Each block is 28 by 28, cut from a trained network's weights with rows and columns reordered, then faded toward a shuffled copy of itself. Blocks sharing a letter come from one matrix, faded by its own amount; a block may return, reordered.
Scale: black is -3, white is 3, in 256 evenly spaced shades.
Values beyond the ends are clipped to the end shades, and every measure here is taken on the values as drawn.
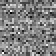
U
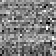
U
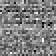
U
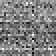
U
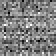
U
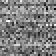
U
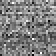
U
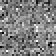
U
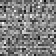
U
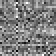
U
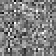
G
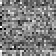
U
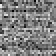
U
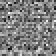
U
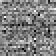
U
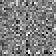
G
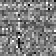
U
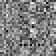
G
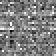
U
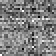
U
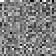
G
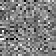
G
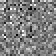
G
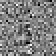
G
